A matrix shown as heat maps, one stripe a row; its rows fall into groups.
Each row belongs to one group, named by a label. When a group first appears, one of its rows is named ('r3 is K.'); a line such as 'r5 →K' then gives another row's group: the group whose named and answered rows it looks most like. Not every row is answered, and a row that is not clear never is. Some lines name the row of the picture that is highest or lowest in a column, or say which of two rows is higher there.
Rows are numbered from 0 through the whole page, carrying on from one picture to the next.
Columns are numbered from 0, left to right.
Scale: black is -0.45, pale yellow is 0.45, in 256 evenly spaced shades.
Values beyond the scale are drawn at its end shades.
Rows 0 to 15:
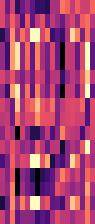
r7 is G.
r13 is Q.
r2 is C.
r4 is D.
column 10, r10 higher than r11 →Yes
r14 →C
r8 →G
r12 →Q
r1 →D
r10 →D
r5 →D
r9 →Q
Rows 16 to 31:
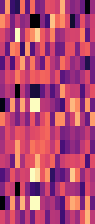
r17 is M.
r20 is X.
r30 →C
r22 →Q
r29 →Q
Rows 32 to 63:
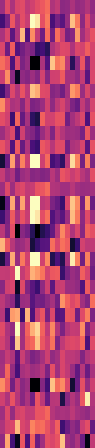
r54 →D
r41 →Q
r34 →X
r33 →C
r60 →D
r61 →G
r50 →C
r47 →C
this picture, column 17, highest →60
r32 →G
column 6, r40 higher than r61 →No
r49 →M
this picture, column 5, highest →54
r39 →M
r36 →M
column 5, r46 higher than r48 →Yes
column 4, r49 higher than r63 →No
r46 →C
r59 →M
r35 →Q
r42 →M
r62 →G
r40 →M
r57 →Q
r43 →C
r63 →X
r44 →Q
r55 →G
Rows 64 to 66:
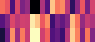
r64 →M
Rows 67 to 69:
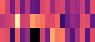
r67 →M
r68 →G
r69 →M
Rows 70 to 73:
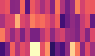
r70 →X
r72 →M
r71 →G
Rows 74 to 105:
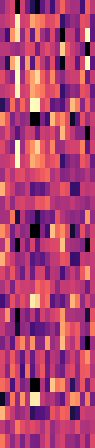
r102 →C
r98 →X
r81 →C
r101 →M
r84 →G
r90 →M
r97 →Q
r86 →G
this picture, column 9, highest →98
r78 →D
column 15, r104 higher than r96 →Yes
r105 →M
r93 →D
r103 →M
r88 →G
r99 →D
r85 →G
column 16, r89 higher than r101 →No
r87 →M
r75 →G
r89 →Q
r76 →D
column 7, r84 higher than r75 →Yes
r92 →M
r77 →X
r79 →G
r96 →X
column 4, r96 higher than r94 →No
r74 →Q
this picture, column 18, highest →97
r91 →X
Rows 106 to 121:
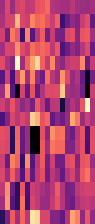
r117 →D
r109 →G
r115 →M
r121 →C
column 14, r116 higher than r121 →No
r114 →C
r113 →D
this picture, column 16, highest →110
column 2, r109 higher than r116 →Yes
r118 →D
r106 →G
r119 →X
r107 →G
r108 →D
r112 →X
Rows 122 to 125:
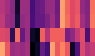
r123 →Q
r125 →M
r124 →M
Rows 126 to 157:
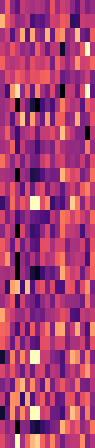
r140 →C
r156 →Q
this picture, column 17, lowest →135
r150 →M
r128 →X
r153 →X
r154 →D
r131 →G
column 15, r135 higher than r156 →No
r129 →D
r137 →M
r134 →X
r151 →C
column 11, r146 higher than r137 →No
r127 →M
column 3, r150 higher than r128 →Yes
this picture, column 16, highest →157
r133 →Q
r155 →C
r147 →Q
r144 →X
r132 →D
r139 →D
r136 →Q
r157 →G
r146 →D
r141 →Q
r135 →X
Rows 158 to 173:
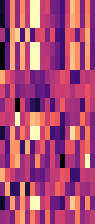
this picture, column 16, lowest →165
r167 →C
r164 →Q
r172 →C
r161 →C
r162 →C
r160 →D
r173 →X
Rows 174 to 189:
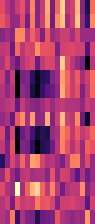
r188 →G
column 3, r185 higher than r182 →No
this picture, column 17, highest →189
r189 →Q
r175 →X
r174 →X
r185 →C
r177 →G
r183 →Q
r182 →X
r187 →G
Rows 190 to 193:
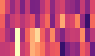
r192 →G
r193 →G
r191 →X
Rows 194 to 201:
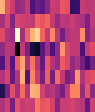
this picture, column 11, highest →199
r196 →G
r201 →G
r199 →X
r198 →X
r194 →M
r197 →Q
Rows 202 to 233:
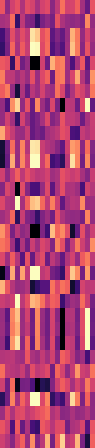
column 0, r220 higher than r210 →Yes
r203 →Q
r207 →X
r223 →G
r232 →M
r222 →M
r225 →D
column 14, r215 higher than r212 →No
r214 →X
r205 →C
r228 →X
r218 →M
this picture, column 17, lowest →233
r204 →C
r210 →Q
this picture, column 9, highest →233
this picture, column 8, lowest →229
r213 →C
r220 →D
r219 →X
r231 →G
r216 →G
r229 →Q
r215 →Q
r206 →M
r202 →X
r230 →C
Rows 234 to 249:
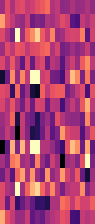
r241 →D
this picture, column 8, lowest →248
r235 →M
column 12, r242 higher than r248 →No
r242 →Q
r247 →G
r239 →C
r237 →G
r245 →D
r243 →Q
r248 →Q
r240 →M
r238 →D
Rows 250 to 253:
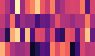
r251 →Q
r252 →D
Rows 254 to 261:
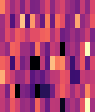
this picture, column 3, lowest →260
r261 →D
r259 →M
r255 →X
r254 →M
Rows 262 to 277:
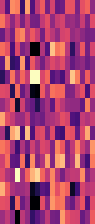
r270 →M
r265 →M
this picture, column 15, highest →273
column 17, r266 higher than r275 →No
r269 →Q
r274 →G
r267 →C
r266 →X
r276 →M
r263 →M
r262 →D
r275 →M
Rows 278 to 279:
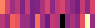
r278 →M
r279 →D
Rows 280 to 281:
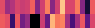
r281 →M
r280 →X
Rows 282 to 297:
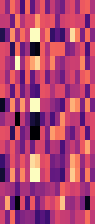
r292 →D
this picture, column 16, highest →286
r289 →C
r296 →X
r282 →D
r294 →C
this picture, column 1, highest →296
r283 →G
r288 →M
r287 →D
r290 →Q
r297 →Q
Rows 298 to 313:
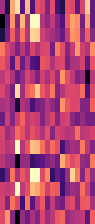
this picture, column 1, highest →313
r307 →X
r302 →M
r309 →Q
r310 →C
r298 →D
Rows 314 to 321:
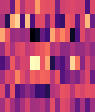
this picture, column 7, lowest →316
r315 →D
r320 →Q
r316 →M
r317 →G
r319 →G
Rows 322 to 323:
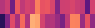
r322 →G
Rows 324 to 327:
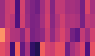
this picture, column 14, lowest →326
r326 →M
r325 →Q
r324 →Q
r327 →M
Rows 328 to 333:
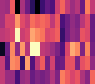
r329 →G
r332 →D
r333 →Q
